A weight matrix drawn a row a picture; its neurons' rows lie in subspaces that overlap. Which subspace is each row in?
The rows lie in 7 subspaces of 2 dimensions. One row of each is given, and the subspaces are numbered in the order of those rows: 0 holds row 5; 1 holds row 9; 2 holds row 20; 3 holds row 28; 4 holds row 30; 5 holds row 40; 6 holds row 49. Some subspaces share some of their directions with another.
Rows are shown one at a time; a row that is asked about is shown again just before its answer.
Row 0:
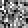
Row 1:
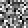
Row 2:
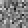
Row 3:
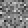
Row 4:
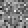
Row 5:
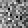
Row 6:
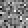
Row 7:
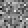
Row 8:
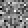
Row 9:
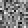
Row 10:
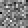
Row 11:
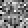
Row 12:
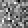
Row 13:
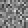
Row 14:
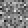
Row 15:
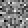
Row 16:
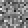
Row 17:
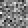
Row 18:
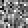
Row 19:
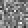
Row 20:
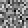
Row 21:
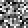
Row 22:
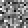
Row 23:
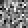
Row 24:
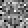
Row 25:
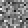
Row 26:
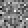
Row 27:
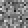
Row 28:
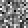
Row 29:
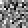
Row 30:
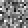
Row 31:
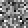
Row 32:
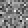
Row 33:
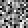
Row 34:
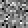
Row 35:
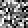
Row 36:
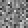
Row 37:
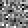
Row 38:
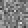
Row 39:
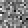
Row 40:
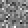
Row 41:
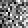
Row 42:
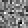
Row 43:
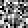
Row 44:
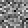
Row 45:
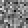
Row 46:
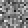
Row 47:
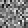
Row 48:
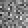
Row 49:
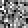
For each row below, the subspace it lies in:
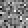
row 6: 0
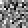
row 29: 4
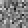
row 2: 4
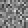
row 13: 2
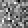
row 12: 0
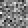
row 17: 3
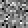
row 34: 5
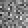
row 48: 0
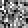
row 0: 6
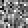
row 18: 6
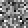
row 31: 6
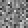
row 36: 3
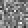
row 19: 1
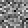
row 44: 4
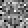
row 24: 2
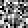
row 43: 6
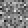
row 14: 3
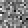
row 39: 0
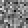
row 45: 6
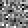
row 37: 5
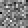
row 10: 3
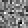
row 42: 1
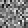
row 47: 2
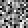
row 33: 3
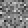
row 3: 3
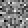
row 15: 1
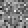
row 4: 1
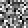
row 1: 2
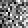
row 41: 0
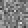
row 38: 1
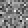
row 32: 2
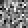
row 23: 4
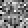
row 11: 2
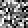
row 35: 0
